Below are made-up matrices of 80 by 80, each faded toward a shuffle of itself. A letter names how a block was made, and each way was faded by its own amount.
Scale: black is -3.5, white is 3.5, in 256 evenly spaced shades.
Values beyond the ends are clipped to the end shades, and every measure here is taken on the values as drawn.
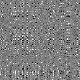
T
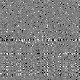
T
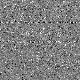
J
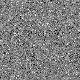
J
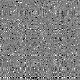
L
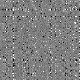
T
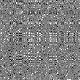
L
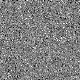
J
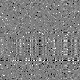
L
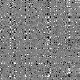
T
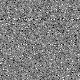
J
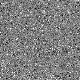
J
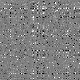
T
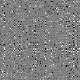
T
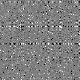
L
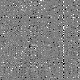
T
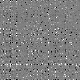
T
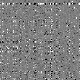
T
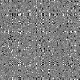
T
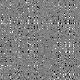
T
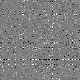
T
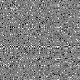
L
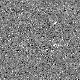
J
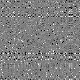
L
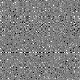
L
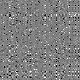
T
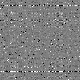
L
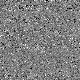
J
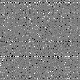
L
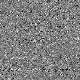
J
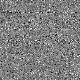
J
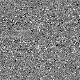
J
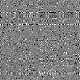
L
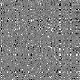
T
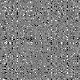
T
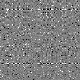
L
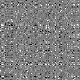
T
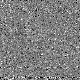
J
